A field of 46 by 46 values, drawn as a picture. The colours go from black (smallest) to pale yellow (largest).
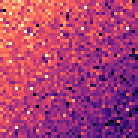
Ninth with the lowest average: bottom right. Histogram: bell-shaped. Mirror symmetry: none. Slope: up to the top left. Stripes: none. Odd rows or columns: none.
